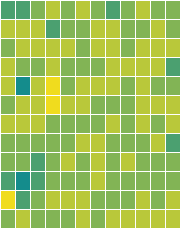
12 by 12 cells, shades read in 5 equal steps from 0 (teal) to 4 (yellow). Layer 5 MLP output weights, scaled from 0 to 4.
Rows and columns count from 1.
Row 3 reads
2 3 3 3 3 2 3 3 2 3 3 3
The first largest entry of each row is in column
4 1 2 1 4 4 1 6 5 7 1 2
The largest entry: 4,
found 3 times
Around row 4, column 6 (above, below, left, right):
2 3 2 2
